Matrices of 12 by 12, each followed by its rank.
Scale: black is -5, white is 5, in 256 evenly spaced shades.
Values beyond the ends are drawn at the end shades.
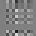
one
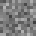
full rank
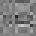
two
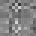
two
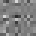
two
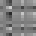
one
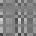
one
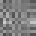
two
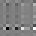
one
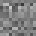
two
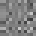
two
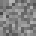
full rank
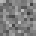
full rank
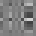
one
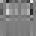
one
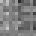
two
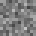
full rank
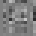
two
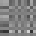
one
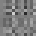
two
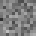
full rank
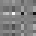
one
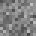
full rank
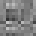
two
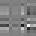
one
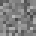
full rank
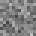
full rank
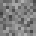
full rank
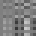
one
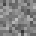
full rank
